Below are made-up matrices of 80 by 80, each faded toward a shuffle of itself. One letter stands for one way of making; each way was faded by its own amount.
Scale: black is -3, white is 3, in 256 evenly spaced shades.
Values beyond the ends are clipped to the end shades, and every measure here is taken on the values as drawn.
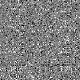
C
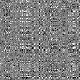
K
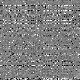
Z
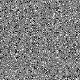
C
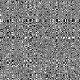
K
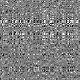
K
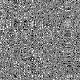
C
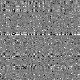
Z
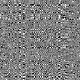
K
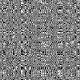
K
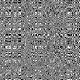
K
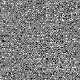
C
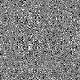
C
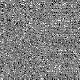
C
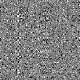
C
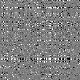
Z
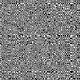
K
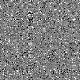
C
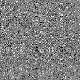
C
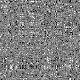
C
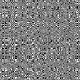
K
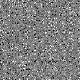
C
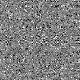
C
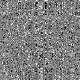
C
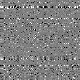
Z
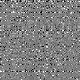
Z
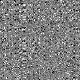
C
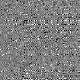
Z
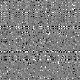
Z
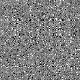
C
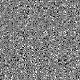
C
